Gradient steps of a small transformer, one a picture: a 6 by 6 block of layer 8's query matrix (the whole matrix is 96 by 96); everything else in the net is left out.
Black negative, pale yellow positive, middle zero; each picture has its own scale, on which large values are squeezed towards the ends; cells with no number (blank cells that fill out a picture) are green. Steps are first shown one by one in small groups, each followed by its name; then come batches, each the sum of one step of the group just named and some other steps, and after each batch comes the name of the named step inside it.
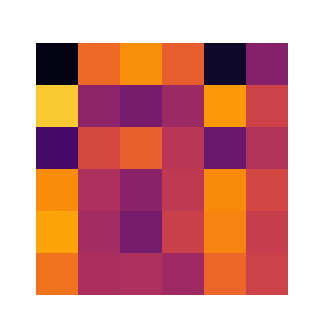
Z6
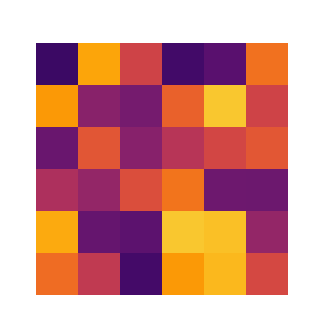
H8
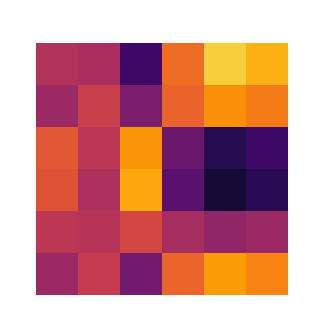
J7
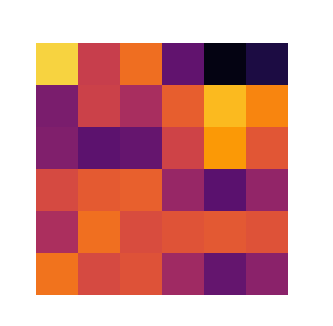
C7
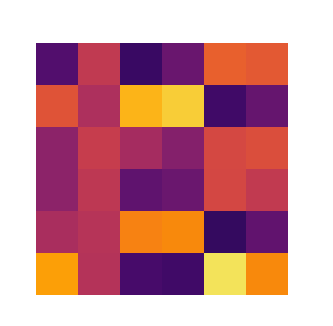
J7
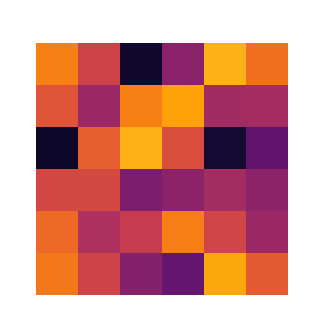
C7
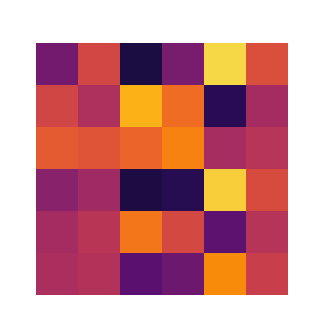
J7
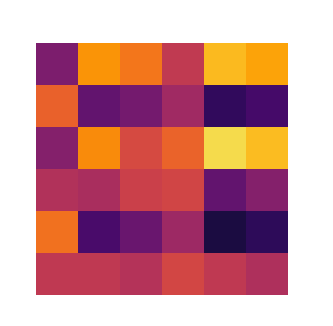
H8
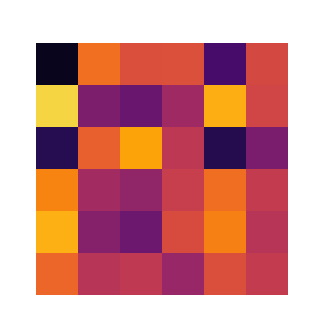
Z6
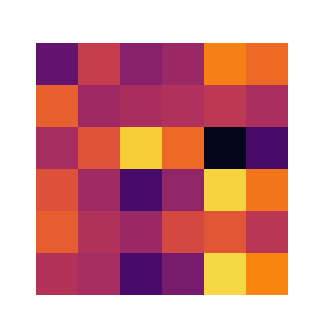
Z6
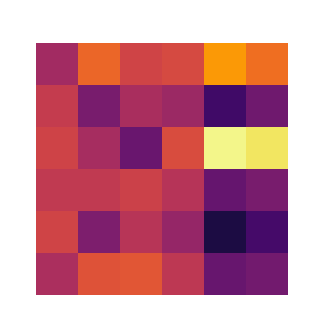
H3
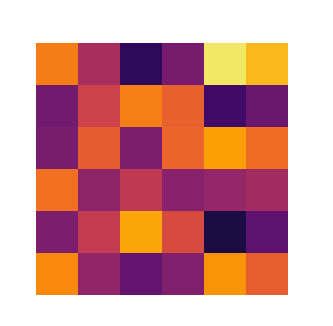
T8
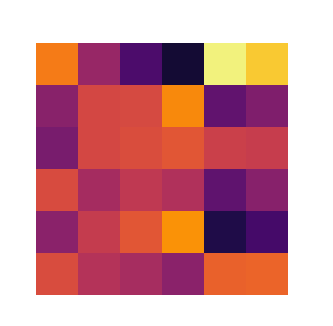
T8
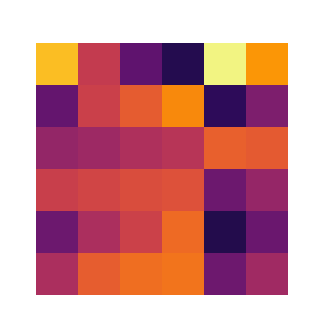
H3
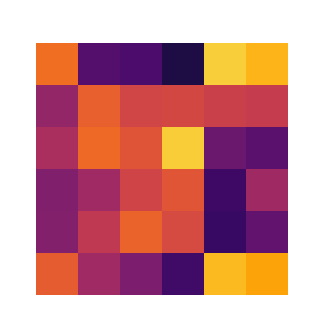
T8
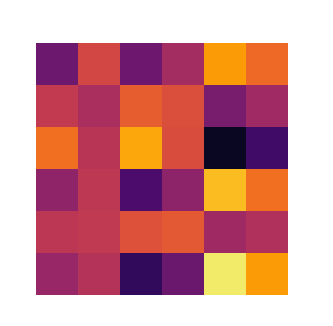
H3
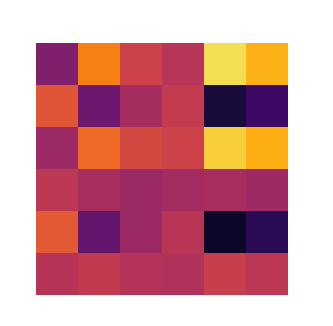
H3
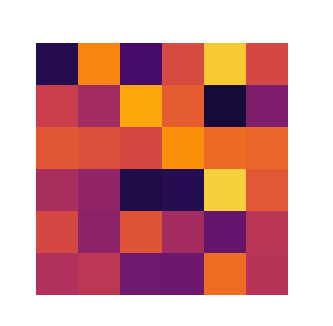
H3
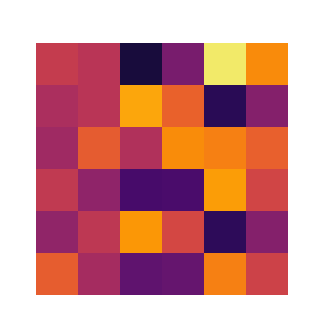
T8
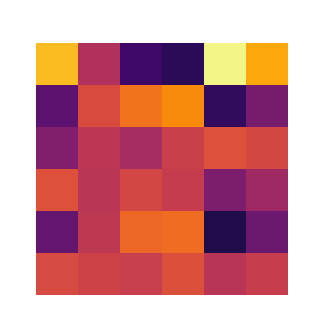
T8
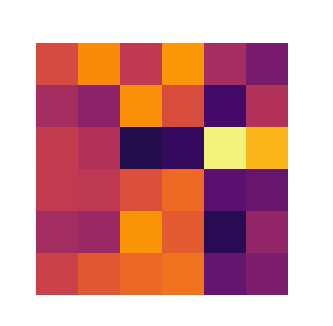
H3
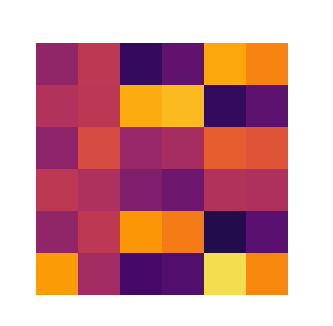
T8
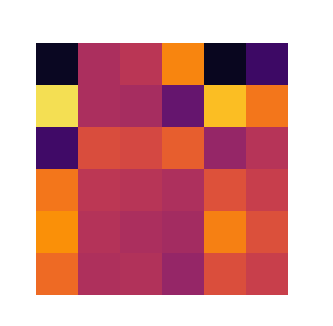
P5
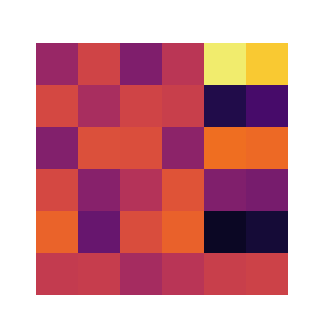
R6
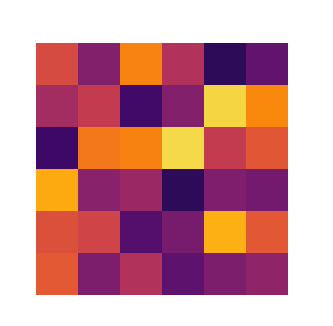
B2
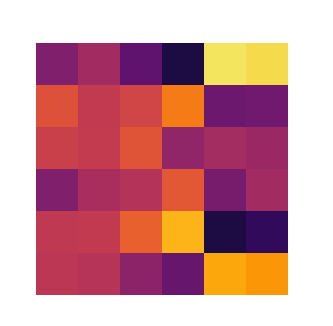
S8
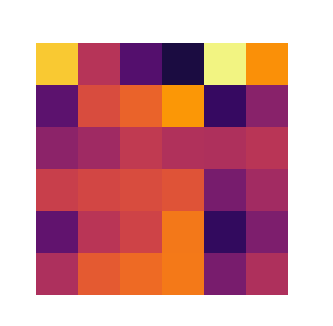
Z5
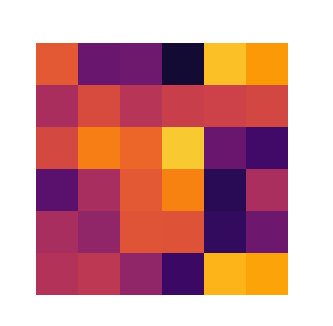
S8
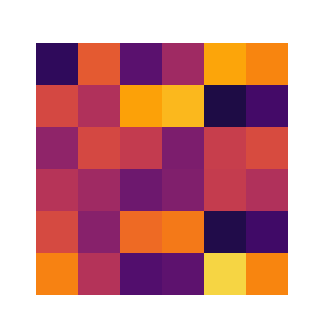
R6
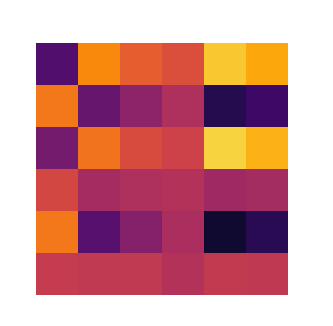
P5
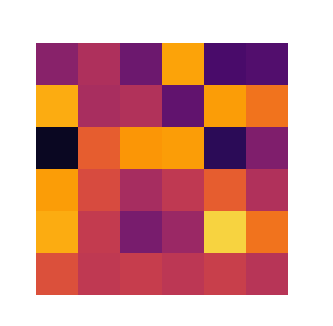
P5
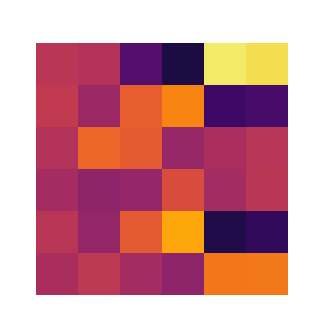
S8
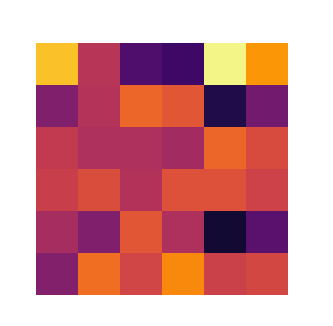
Z5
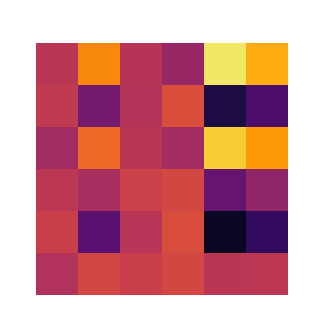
Z5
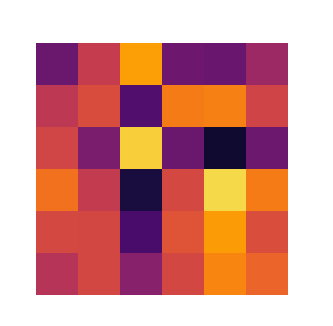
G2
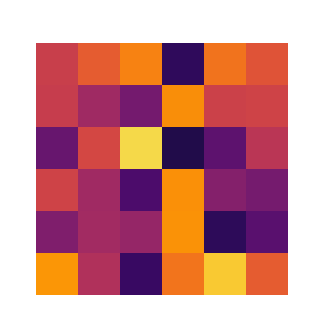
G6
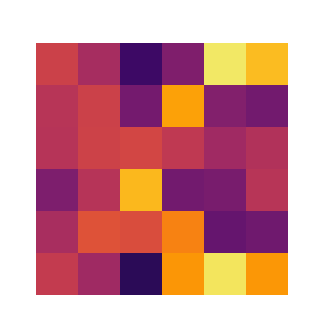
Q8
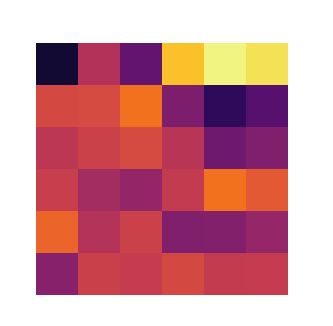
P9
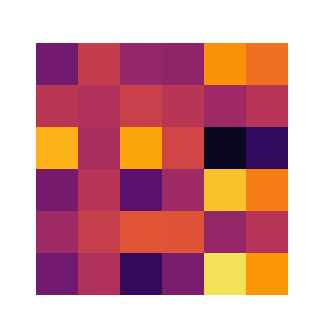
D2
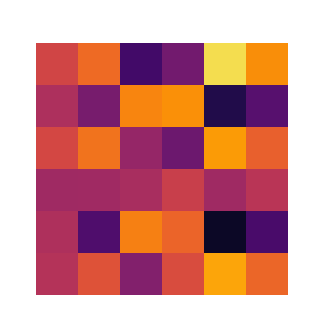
Q8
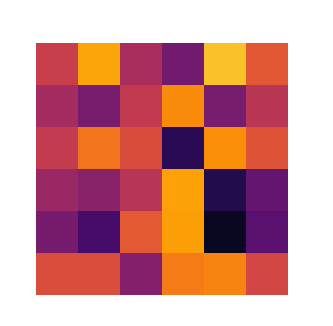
G6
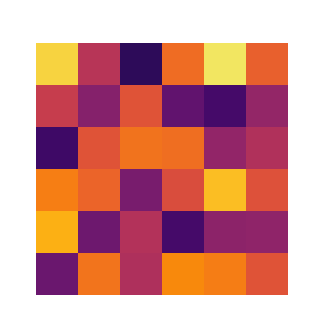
P9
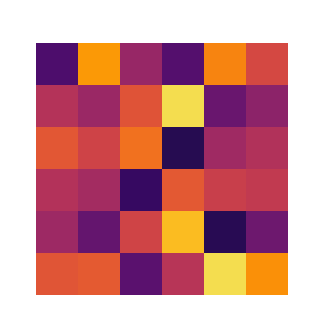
G2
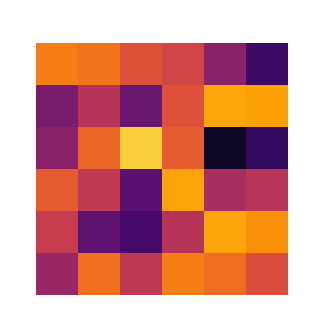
G2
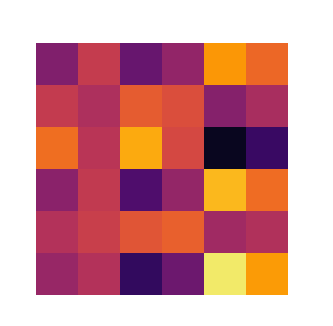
D2
